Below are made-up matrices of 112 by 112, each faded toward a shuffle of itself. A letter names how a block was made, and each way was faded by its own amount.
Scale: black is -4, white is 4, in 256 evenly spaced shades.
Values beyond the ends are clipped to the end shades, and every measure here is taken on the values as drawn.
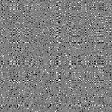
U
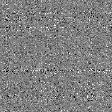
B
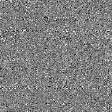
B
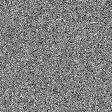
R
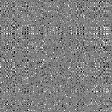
U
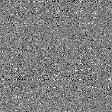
B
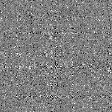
B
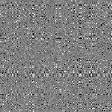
U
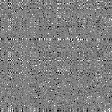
U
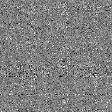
B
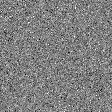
R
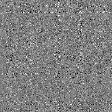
B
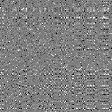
U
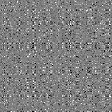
U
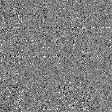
B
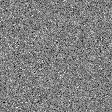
R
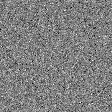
R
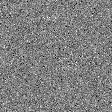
R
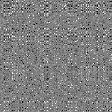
U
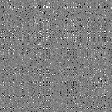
U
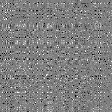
U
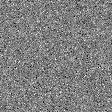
R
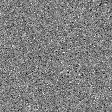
R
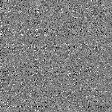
B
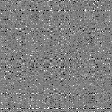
U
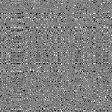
U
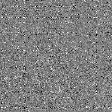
B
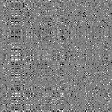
U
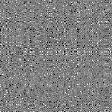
U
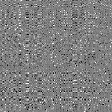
U
